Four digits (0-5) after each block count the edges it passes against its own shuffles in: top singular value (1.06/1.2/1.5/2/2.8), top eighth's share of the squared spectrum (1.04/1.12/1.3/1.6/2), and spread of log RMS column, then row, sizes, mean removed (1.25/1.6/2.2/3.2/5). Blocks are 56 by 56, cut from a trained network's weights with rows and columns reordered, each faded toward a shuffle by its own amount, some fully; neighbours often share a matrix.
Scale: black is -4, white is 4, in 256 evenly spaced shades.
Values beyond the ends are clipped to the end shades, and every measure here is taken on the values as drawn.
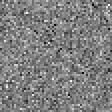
0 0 0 0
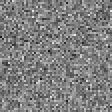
1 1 0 0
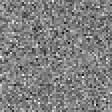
0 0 0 0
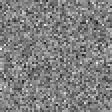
0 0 0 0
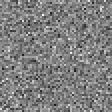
2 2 0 0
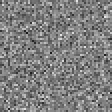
2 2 0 0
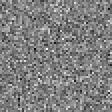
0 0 0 0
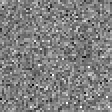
0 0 0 0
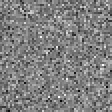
0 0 0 0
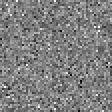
0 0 0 0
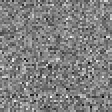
2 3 0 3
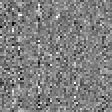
3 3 3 0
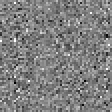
2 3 2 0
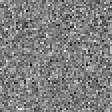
1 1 0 1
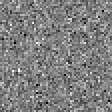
2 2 1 0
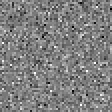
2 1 1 0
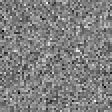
1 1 0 0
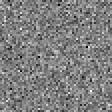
1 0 0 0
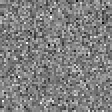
0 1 0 0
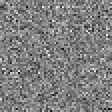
2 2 0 2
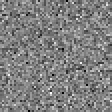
0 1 0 1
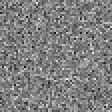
1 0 0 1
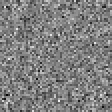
1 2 0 1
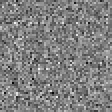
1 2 0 1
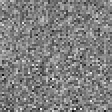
2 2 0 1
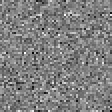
2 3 0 2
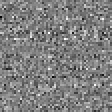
2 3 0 3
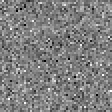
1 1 0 0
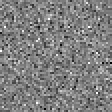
1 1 0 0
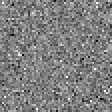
1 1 0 0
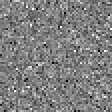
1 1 0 0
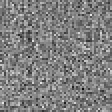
3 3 1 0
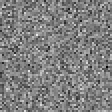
2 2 0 0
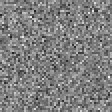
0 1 0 0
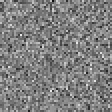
2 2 0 0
